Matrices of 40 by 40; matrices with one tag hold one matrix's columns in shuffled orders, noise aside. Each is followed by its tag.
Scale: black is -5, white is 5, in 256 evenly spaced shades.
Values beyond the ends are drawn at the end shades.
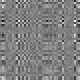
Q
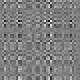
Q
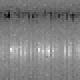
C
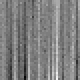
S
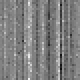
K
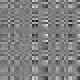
Q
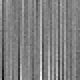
S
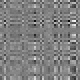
Q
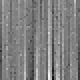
S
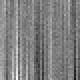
S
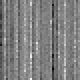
K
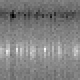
C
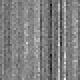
K
